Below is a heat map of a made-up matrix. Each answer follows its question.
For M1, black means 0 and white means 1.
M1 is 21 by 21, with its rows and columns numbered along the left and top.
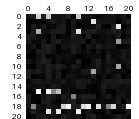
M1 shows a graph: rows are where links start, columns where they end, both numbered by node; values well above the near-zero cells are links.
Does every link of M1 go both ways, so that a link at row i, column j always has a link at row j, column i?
no
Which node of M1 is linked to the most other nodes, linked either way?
node 18
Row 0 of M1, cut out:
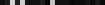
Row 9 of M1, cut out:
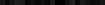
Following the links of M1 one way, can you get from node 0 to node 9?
yes
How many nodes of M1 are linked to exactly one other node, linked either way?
7
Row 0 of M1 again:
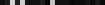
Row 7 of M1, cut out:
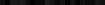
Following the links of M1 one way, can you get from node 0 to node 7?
yes
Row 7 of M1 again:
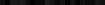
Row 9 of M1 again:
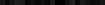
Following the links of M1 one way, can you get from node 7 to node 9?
no
